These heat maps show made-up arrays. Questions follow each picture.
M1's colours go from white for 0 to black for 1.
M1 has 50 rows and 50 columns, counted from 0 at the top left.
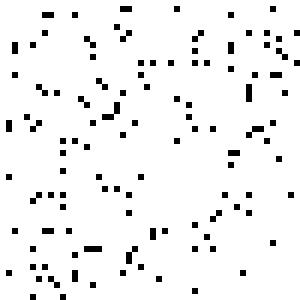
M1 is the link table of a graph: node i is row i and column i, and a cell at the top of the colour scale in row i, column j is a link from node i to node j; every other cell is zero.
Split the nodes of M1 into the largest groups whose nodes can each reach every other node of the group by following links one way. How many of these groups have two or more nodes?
1
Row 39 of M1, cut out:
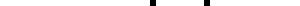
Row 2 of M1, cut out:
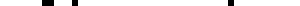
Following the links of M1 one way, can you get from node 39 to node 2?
yes
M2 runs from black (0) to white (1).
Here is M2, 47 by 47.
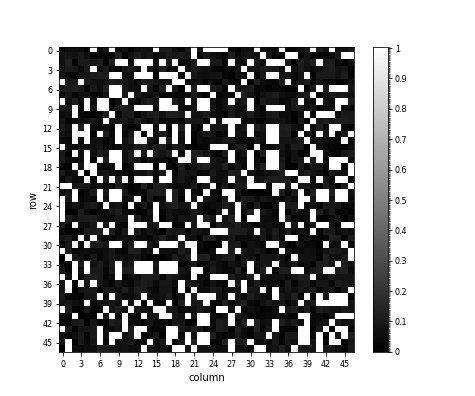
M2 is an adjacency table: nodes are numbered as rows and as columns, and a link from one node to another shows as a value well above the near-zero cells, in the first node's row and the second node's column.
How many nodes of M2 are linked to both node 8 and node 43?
7
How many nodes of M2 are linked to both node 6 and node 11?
1
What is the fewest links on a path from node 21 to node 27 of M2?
2
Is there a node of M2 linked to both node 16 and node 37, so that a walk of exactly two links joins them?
yes
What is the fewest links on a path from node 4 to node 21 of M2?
2
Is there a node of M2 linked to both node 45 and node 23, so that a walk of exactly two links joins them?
yes
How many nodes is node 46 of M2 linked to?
10
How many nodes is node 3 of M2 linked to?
5
